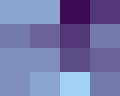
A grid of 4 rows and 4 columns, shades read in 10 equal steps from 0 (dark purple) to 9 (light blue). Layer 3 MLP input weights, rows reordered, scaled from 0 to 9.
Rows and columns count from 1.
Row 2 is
5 4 2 5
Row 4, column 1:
6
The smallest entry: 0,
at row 1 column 3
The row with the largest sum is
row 4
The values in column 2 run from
4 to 7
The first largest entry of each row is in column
1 1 1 3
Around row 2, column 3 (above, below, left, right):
0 3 4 5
